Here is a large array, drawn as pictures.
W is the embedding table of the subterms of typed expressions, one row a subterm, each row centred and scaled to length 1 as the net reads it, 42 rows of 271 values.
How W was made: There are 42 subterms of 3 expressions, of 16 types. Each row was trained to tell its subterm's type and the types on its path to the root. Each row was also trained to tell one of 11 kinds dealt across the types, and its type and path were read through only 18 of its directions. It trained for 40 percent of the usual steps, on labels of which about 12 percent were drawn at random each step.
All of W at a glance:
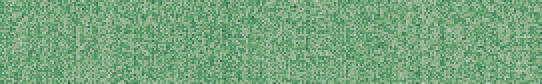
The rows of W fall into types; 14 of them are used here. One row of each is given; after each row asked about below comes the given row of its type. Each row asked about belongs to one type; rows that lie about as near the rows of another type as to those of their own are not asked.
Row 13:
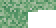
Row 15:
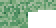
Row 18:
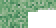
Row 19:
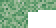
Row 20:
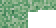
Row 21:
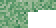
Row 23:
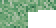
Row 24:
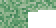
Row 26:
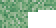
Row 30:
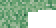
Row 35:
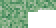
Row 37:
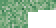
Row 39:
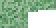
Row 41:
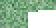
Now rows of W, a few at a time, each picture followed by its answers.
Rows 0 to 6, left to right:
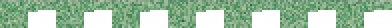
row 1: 18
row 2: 20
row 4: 26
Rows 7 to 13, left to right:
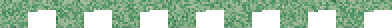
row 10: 24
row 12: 21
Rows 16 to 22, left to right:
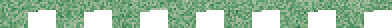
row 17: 21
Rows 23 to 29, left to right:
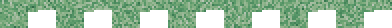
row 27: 18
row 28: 15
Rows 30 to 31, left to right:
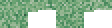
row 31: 24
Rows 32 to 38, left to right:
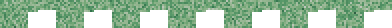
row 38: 21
